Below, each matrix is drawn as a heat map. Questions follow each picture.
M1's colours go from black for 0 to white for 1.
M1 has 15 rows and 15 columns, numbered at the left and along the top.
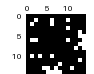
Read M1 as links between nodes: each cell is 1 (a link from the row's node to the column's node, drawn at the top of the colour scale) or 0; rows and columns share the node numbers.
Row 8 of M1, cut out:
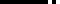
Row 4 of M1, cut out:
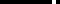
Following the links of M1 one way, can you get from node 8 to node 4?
yes
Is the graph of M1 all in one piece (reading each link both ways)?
no
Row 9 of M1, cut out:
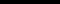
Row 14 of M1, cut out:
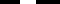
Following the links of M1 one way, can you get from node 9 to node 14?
no
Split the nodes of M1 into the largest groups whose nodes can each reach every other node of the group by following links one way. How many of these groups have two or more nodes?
1
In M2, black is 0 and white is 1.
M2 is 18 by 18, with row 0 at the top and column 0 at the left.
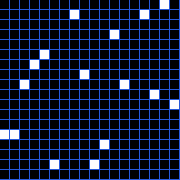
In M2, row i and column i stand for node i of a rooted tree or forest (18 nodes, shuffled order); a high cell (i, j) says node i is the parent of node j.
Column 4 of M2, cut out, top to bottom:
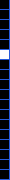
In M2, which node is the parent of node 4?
5
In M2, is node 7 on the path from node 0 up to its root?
no
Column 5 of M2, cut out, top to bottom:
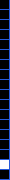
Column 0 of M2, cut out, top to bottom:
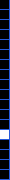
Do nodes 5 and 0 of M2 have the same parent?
no
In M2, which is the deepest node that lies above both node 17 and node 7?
1
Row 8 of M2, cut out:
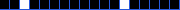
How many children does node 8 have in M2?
2
